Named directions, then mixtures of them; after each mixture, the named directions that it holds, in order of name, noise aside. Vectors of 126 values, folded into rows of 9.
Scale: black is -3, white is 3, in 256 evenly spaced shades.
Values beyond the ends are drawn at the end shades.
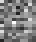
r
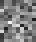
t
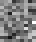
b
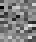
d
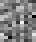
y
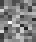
t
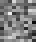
b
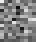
r, t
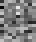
d, r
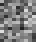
r, y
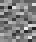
b, d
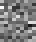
d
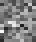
r, t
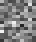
r, t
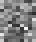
b, t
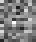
r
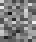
b, r
